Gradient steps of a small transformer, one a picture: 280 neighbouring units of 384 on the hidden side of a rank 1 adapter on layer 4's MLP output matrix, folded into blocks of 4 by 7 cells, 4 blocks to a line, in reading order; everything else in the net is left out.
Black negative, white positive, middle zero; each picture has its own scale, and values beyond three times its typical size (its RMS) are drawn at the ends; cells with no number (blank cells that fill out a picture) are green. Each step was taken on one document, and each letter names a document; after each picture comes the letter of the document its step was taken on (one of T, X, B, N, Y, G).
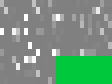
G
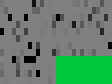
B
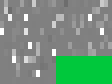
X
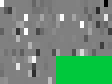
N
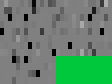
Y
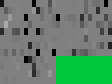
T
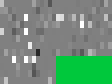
N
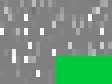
X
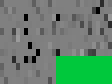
G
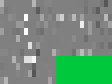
N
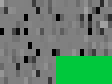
G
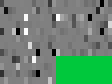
G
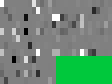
G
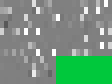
T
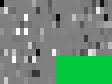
N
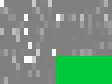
N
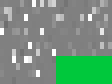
X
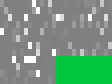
B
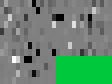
Y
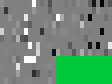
B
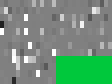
X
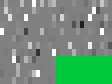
Y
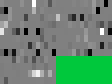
T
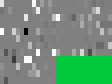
G
